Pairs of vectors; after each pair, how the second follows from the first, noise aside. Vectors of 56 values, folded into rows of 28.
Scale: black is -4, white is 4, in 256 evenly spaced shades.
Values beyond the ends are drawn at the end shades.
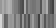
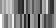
scaled up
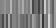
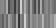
wrapped around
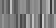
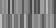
wrapped around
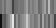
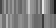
reversed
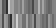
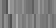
shrunk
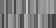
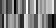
scaled up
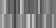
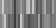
wrapped around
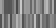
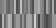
reversed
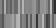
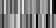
scaled up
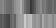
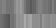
shrunk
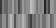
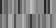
copied
